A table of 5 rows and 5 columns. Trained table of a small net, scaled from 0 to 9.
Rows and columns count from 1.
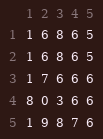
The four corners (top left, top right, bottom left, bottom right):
1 5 1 6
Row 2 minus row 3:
0 -1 2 0 -1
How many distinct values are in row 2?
4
